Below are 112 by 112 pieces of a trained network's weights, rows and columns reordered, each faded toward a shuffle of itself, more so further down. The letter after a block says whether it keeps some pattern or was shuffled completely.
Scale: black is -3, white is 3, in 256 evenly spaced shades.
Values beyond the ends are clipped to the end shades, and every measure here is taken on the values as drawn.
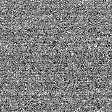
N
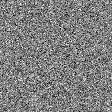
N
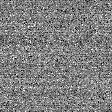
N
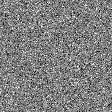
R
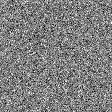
R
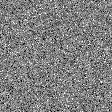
R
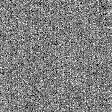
N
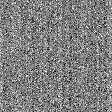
N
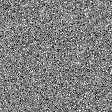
R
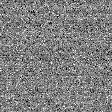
N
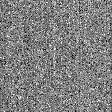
N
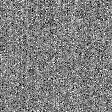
N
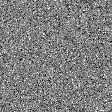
R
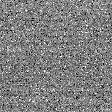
N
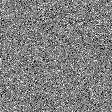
R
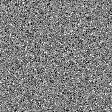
R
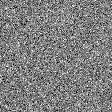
R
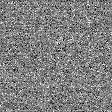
N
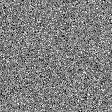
R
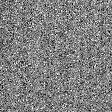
N
